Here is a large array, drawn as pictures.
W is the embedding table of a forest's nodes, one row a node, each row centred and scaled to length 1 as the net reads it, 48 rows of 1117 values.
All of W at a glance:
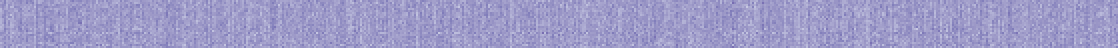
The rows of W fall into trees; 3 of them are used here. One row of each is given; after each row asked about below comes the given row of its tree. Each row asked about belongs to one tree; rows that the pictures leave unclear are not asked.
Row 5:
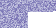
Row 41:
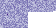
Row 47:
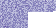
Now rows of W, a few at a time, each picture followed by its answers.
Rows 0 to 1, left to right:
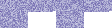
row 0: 47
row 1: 41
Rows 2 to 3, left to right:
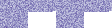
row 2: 47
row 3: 41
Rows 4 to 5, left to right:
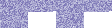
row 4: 41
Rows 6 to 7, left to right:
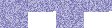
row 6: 41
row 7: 5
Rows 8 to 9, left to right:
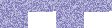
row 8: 47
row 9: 41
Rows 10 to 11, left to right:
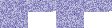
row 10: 47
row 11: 41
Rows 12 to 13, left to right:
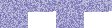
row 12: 5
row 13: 47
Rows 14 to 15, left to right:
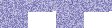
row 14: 47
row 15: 5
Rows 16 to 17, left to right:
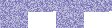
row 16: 41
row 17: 5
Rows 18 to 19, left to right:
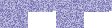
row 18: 47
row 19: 41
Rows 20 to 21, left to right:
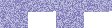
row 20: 41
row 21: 47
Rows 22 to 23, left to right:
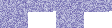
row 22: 47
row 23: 41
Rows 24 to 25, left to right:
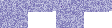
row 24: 47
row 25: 41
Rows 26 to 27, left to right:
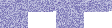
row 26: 41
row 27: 47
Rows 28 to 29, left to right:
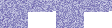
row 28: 47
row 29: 47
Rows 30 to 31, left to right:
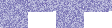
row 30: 41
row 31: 47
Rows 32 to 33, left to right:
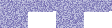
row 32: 5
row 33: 5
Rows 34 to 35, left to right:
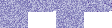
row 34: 41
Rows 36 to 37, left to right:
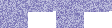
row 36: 47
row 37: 41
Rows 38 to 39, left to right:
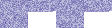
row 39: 41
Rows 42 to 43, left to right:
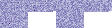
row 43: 47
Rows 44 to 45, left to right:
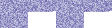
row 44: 5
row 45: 5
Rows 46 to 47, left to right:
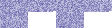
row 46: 41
